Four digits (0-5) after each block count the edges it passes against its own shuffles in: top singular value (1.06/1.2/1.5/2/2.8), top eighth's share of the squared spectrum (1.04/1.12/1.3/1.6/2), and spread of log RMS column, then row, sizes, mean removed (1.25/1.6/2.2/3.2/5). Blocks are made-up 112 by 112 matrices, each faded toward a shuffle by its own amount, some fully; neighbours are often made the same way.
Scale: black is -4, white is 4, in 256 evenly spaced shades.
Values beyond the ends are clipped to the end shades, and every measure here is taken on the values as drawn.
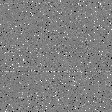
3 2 0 1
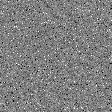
0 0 0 0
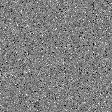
1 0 1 0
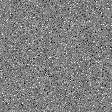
0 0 0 0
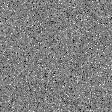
1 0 0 0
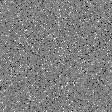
0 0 0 0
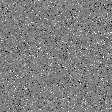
2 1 0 0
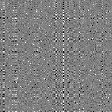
5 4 3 3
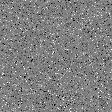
0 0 0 0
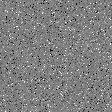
0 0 0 0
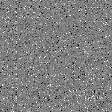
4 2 1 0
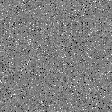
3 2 0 0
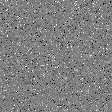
0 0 0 0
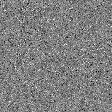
2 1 0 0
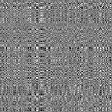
5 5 4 4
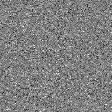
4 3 1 1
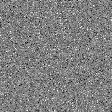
3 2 0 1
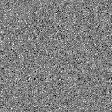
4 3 1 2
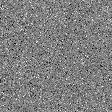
0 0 0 0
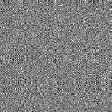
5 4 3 3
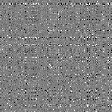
5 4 3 3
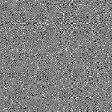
4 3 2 2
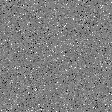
2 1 0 1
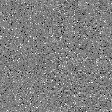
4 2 1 1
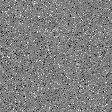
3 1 0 0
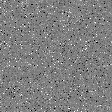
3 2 0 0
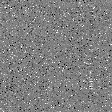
3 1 0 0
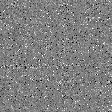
3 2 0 1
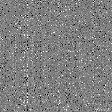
4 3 2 1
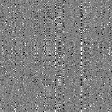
5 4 3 2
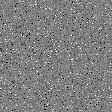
1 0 0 0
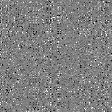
4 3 2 2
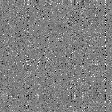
4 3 2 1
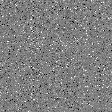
3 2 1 1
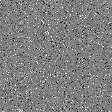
3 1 0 0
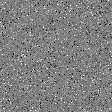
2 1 0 0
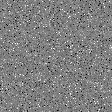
2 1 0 0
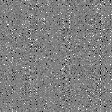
4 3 2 2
